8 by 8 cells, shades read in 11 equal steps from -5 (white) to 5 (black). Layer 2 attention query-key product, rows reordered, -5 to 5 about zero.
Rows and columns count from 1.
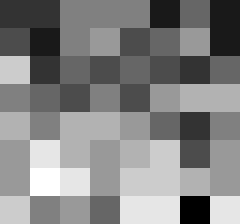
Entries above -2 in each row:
8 8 7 6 5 4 3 4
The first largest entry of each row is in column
6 2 2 3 7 7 1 7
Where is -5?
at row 7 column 2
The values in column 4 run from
-2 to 2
